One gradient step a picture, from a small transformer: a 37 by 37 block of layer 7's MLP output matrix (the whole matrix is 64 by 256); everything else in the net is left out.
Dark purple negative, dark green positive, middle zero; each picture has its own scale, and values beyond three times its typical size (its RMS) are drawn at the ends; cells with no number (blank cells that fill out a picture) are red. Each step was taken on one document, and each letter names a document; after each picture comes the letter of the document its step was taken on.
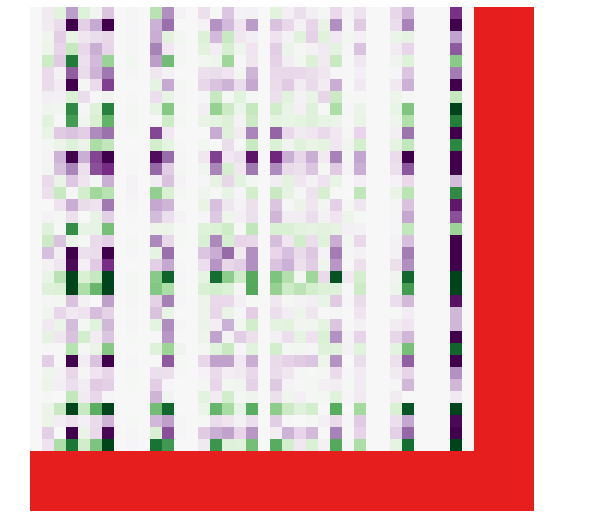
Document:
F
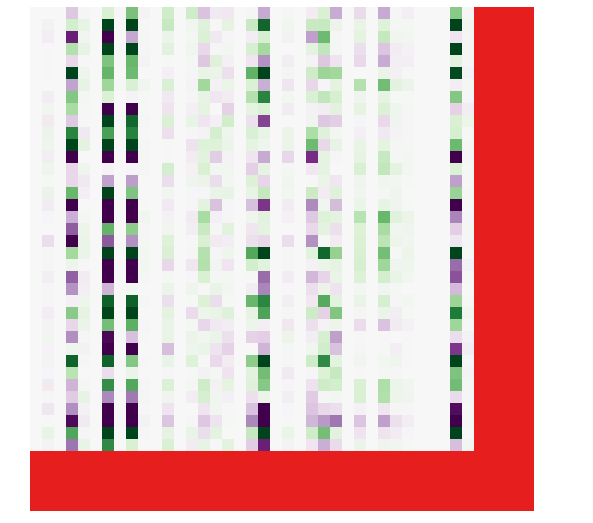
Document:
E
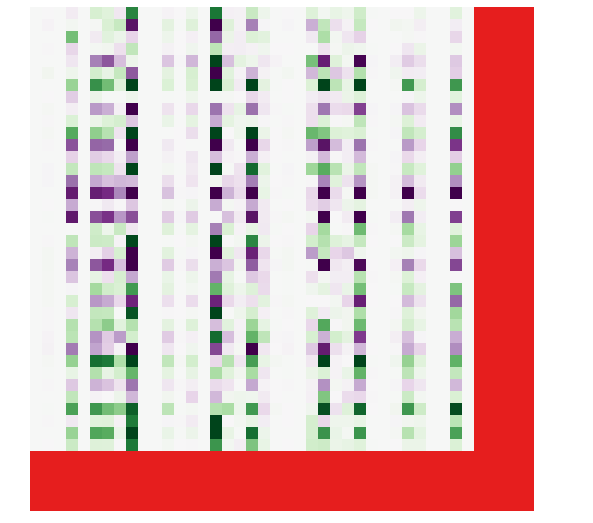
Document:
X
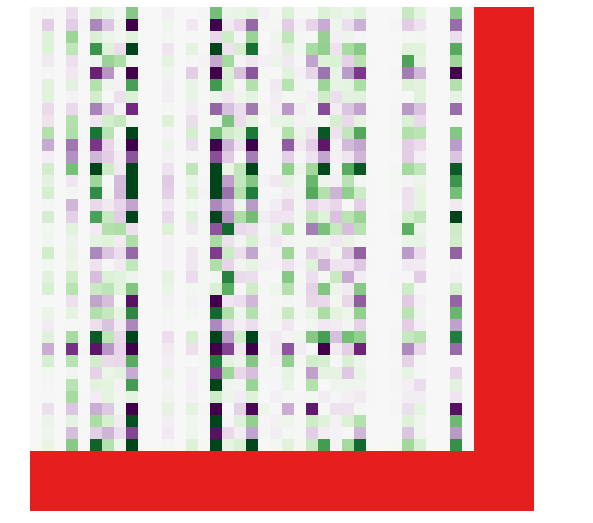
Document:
X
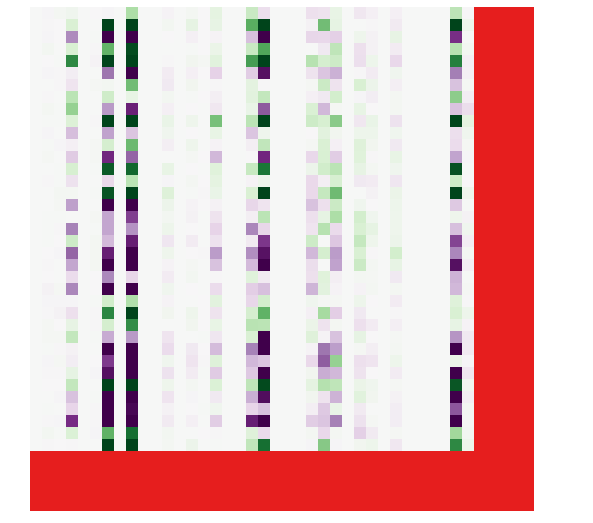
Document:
E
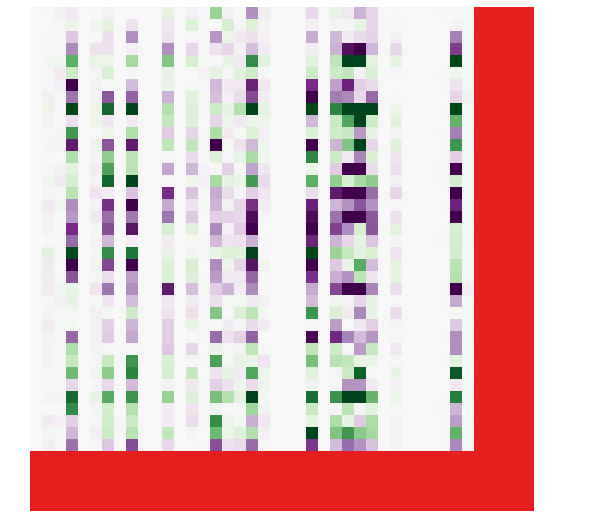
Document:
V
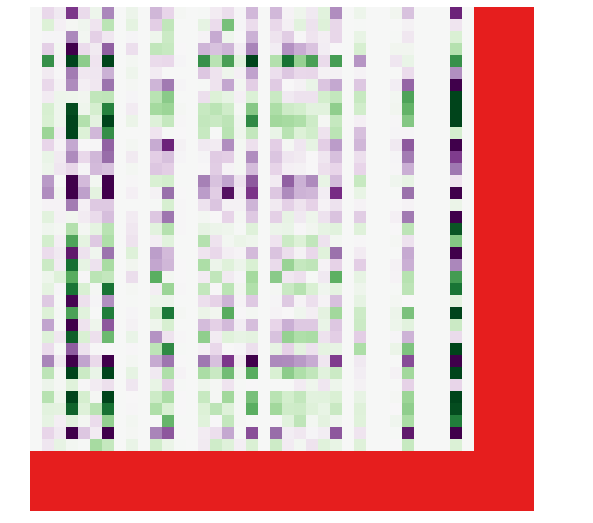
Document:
F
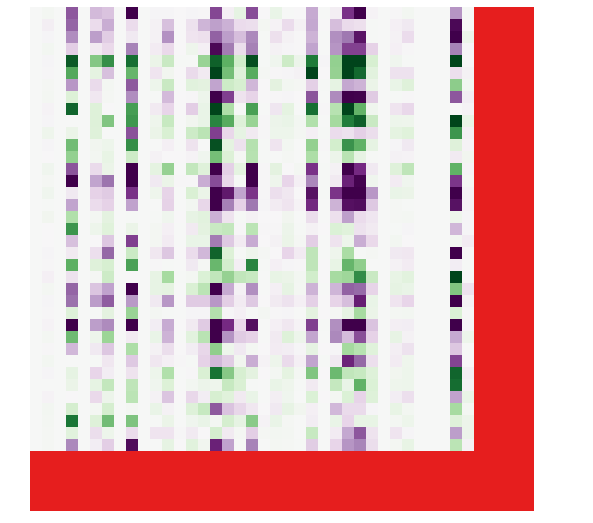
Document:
V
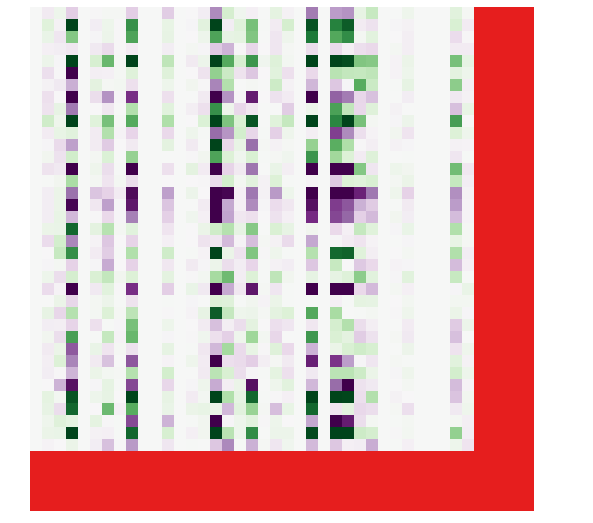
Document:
V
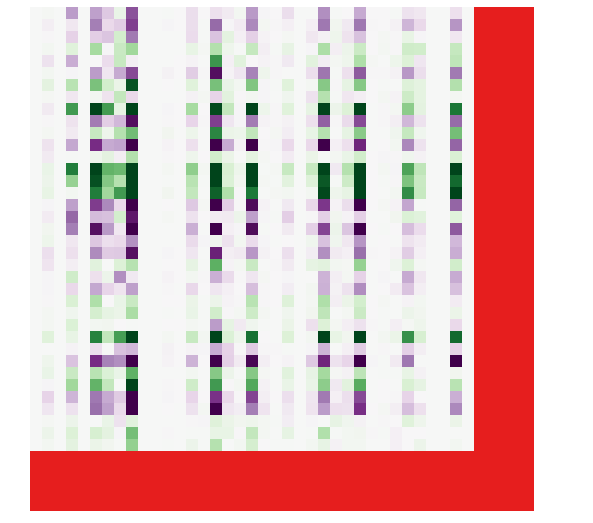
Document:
X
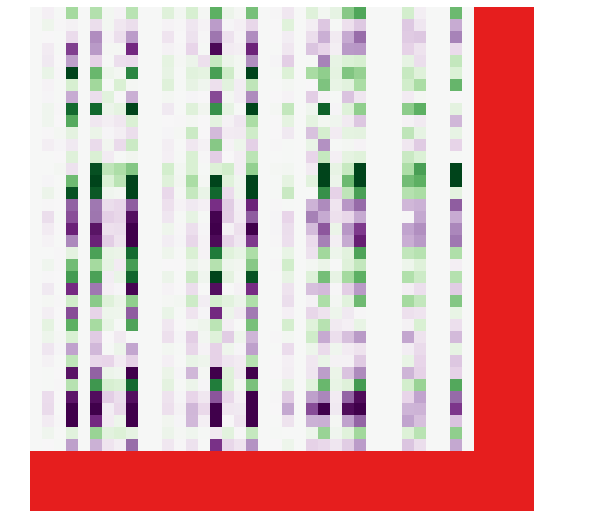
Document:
X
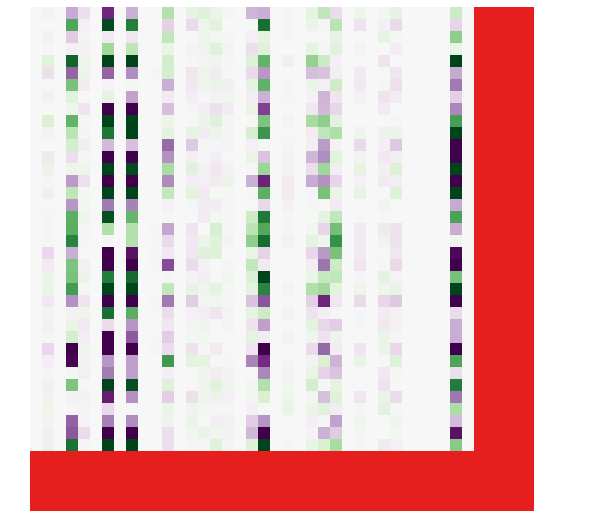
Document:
E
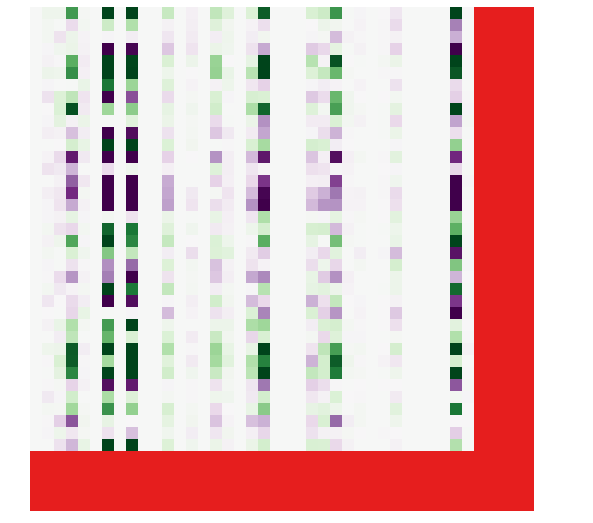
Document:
E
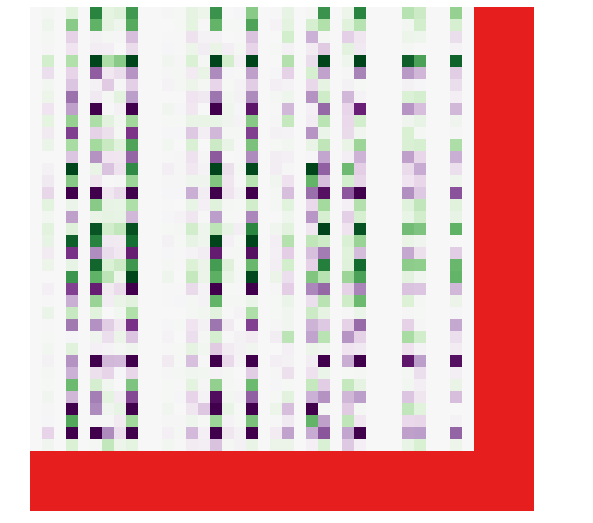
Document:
X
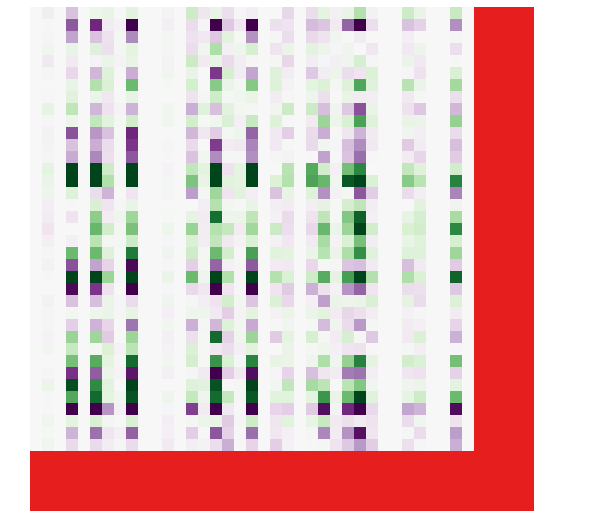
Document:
X
